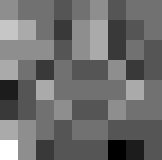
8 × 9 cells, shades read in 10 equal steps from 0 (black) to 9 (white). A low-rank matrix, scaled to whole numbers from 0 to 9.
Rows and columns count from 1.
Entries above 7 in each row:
0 0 0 0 0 0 0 1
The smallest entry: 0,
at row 8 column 7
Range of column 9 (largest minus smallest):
1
